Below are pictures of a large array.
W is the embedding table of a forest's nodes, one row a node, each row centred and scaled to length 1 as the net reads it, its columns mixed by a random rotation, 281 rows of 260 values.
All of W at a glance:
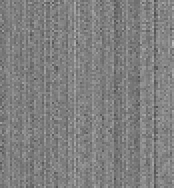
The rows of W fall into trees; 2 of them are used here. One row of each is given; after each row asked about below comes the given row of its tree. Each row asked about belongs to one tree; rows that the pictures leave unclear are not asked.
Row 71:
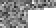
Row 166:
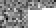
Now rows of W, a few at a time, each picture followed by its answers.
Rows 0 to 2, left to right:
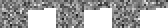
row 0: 71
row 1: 71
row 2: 71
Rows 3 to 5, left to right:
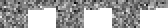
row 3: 166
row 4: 166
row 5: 166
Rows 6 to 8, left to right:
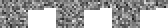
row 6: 71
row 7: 71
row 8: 71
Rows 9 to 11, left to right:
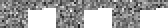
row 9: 166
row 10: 166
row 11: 71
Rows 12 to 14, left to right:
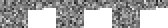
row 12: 166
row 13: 166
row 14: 71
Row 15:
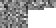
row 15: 71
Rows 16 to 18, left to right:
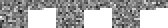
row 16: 166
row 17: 71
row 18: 71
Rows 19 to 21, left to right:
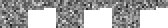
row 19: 71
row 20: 166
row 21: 71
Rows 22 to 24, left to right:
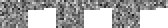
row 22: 71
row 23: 71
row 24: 71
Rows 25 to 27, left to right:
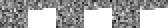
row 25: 166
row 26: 166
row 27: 166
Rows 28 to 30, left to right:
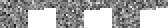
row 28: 71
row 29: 71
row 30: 71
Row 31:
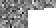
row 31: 71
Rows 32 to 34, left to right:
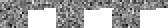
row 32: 71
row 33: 166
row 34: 71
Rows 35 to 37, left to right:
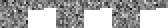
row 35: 166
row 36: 71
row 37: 71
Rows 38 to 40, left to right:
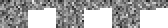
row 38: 71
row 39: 166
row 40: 71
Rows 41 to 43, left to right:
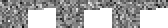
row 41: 166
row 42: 71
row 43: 71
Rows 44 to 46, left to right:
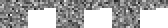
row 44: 71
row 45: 166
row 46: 166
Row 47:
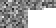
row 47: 166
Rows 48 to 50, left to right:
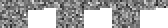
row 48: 71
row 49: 71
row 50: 71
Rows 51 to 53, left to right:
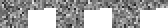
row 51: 71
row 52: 71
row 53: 166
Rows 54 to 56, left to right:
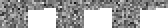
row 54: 71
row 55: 166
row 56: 166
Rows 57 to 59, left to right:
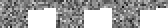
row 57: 71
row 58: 166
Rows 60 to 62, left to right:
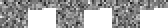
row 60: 166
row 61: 71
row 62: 166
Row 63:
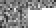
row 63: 166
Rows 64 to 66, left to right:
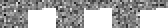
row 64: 166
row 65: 166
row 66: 71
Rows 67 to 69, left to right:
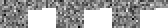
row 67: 166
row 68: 166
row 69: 166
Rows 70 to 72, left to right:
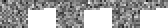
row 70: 166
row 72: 71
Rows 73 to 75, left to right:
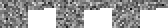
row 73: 71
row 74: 71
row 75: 71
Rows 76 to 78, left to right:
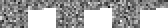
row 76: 166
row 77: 71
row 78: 166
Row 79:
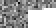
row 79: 166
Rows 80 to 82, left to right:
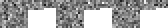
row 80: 71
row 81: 71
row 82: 71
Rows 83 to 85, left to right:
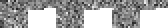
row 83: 166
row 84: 166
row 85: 71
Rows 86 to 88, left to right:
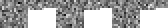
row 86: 166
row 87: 71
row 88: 166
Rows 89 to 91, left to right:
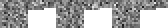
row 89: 71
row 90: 166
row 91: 71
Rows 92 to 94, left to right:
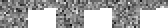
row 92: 166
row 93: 71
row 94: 166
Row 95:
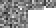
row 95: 71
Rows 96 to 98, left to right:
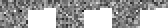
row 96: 166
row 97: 71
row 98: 166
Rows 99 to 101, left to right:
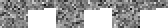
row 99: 71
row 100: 71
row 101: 71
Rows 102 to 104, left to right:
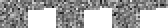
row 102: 71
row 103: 71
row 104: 71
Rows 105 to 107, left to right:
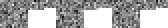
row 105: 71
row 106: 166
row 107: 71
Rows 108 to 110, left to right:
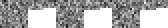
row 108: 166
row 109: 71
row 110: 71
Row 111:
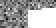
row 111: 166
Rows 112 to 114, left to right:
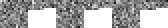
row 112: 71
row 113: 166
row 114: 71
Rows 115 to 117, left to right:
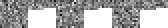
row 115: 166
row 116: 166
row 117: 71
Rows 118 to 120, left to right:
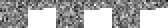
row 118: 166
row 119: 166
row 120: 71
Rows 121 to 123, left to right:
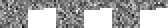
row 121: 166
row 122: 71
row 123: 71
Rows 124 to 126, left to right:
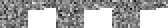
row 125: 166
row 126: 71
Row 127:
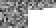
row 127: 166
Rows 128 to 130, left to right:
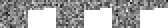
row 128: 71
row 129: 71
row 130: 166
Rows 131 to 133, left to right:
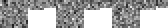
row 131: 166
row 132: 166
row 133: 71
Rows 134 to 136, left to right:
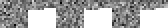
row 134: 71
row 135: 166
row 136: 166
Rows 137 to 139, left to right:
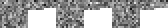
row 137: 71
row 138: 71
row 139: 166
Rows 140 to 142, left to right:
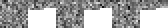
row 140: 166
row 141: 71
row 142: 166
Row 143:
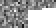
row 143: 166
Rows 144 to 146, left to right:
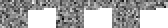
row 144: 71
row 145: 166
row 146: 71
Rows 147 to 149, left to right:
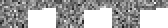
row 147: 166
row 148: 166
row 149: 71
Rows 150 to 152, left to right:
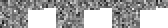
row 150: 166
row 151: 71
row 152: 71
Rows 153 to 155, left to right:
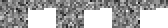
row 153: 166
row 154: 71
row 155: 166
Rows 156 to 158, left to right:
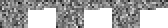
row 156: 166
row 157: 166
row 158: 71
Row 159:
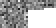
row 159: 71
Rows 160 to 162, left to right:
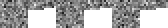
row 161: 71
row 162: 71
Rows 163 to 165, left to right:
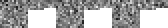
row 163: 166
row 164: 166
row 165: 71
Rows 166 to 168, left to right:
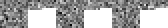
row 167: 71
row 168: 166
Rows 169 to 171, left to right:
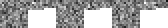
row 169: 71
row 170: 166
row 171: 71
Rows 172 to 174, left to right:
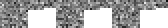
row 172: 71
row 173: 71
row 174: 71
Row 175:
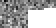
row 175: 166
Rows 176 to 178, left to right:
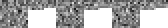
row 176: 166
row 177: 166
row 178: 166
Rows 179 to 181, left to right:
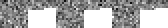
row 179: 166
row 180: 71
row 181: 166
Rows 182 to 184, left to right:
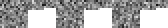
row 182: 71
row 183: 166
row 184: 71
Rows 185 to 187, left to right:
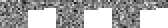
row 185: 71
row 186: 166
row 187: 71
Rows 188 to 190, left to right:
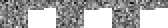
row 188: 166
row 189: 166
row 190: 166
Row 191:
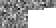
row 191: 71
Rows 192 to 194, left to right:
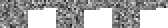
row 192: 71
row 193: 71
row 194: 71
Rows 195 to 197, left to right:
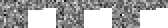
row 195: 166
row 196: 71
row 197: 71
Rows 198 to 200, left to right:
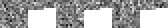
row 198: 71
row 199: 71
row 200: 71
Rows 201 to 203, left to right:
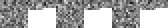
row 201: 166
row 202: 166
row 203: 166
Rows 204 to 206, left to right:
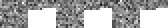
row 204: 166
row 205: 71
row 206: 166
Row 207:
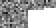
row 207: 71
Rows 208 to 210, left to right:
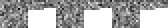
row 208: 71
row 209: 71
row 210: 166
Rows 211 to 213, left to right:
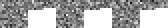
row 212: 71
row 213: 166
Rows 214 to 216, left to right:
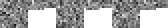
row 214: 71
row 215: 166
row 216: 71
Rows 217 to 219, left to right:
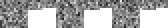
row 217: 166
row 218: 71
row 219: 166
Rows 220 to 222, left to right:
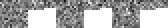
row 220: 71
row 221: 71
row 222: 166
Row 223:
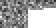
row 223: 166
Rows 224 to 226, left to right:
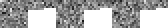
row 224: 71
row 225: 166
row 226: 71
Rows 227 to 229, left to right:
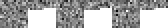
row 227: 166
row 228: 71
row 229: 166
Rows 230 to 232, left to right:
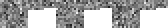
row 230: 71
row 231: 71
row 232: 71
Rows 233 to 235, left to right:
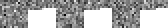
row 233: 166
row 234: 71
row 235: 71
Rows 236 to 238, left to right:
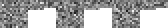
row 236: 71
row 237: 166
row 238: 71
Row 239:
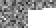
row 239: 166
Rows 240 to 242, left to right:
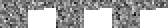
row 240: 71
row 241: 166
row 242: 71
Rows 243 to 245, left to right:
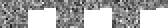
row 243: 71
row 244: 166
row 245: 166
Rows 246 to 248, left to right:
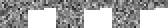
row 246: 71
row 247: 166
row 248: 166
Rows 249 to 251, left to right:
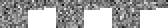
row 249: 71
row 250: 166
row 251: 71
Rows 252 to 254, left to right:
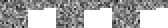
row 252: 166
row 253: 71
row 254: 166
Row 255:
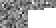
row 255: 71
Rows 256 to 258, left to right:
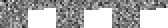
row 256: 166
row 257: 166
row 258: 71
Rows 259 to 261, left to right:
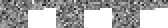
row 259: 71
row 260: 71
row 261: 166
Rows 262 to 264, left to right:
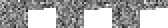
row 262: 71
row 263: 166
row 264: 71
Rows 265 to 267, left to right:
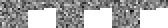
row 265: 71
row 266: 71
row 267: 166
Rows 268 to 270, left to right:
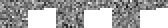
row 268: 71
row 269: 71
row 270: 71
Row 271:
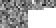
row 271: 71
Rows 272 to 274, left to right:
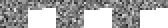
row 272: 166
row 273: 166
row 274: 71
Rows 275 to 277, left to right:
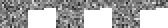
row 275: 71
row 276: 166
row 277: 71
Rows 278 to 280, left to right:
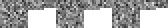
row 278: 71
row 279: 71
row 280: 71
